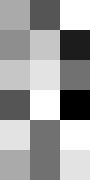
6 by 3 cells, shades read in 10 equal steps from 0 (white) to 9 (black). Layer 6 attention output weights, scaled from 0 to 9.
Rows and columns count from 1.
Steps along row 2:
down up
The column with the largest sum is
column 3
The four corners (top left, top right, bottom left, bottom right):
3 0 3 1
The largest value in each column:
6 6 9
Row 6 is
3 5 1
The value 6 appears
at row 1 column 2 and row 4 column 1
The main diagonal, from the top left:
3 2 5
